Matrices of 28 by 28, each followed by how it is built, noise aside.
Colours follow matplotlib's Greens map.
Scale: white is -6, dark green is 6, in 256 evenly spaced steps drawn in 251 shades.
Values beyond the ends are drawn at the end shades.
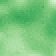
smooth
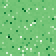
sparse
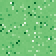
sparse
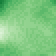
smooth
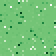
sparse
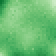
smooth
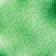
smooth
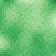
smooth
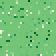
sparse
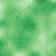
smooth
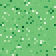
sparse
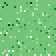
sparse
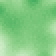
smooth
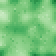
smooth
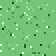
sparse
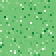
sparse
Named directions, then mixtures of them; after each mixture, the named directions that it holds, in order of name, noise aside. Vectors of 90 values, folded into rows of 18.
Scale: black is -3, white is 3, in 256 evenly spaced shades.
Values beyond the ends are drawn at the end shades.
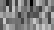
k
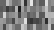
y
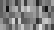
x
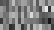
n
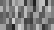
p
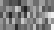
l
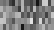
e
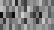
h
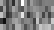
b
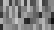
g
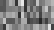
k, n, y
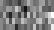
l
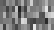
l, n, y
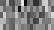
e, p, y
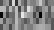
g, h, n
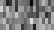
e, k, y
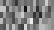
e, h, p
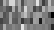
e, l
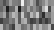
b, n, y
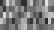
b, y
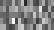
p, x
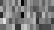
b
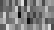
g, k, y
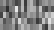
l, x, y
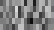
p, y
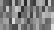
k, l, p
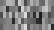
h, l, y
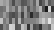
n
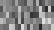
n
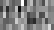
b, g, y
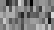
e, k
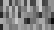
g
